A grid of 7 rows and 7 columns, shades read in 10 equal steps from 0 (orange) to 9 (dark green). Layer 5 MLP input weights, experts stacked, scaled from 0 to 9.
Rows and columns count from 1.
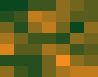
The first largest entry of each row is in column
1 1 6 5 6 1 3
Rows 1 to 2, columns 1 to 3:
9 9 7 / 8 7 2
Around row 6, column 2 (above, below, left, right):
6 7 8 8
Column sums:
38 50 42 32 28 37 34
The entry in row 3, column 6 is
9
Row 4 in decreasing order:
8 7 7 5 5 4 3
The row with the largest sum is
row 1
